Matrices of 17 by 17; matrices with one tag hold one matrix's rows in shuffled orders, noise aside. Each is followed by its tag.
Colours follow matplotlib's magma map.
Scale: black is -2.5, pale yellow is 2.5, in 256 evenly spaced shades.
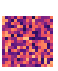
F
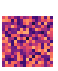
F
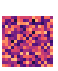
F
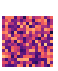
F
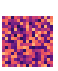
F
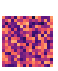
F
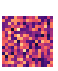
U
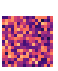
U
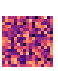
F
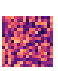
U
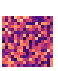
U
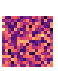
F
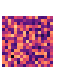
U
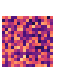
U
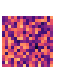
U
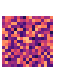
F
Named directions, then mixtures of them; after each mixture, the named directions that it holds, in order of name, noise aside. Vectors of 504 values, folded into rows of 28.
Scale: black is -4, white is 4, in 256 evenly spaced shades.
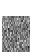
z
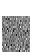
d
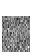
d, z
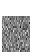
d, z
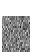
d, z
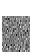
d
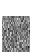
z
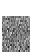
d, z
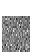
d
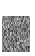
z
